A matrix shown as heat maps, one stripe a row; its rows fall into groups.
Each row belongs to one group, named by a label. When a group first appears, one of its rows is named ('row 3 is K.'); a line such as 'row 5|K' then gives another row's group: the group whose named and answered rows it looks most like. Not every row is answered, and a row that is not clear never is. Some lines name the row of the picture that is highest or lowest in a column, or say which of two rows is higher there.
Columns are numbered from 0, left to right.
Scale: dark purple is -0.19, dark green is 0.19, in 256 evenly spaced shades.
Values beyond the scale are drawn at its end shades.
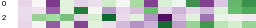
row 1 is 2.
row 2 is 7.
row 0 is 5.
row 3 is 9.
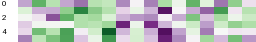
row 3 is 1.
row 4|7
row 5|7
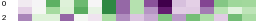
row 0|1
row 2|9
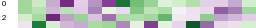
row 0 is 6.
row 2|6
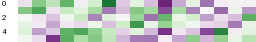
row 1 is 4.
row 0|7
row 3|6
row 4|1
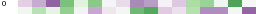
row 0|9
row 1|4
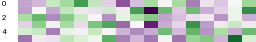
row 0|2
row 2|4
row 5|9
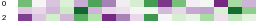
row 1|2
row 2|2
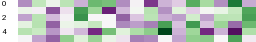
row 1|2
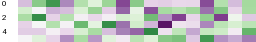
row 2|4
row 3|1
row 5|6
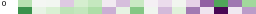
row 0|1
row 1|4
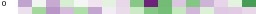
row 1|6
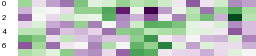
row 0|6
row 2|9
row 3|6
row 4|6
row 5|4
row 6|6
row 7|4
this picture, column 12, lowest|0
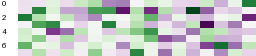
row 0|2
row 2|4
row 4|6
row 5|4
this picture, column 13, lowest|3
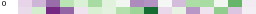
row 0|9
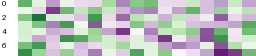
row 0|4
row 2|4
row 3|5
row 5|1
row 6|4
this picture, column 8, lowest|1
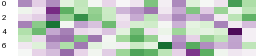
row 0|2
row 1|9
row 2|2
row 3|7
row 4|6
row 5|6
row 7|6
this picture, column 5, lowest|5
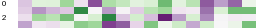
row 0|5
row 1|2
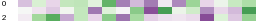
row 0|9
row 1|5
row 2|1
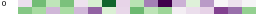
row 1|5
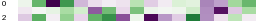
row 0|5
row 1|5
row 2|7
